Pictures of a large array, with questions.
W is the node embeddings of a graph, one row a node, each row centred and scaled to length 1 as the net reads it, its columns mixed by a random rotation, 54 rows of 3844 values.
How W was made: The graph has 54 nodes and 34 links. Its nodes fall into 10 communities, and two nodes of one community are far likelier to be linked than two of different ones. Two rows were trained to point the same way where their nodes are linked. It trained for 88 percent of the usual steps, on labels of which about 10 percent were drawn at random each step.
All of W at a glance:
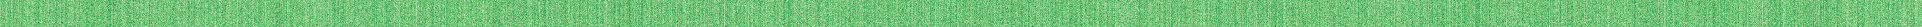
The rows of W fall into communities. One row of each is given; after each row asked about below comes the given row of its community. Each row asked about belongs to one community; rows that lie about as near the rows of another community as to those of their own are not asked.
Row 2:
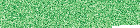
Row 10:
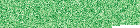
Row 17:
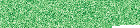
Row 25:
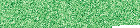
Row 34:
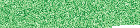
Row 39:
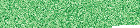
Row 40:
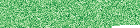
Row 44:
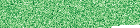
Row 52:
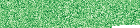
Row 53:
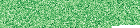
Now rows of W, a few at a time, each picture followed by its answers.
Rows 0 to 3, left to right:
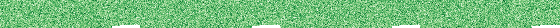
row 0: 34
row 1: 39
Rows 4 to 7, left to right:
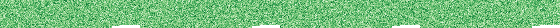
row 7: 10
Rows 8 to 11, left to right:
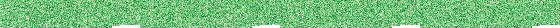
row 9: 52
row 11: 25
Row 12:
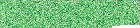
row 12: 53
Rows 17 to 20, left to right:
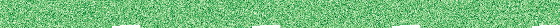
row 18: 2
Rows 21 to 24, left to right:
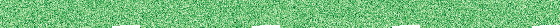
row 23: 2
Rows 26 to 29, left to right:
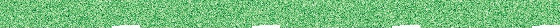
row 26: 40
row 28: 34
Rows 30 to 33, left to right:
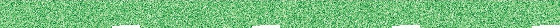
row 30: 25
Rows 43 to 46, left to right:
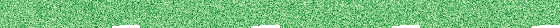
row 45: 44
